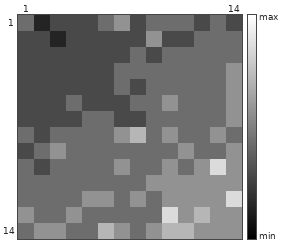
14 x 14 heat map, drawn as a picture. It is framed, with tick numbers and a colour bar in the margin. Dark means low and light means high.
The ninth with the highest average is the bottom right. There is an overall slope up to the bottom right. The ninth with the lowest average is the top left. Neither half mirrors the other. The top left is the calmest part.
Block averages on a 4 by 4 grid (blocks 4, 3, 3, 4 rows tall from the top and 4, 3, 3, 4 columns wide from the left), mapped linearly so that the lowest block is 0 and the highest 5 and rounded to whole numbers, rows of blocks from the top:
0122
0123
2334
3345
